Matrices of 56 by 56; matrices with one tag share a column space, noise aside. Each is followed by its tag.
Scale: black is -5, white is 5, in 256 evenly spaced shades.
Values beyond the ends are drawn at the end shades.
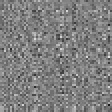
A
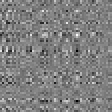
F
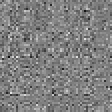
A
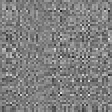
A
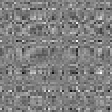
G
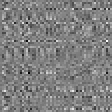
G
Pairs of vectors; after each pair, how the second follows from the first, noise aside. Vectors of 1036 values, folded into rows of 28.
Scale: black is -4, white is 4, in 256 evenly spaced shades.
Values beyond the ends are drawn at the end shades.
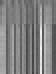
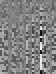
sign-scrambled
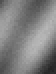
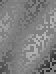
partly zeroed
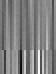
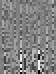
sign-scrambled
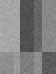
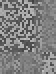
sign-scrambled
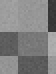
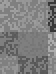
partly zeroed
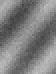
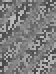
sign-scrambled
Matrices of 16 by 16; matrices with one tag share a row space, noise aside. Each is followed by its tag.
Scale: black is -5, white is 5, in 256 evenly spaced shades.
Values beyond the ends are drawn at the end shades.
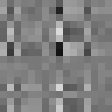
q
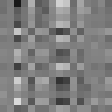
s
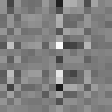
q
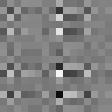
q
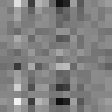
s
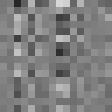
s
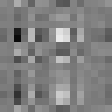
s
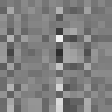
q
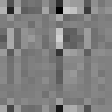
q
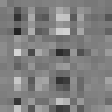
s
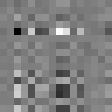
s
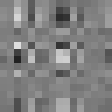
s
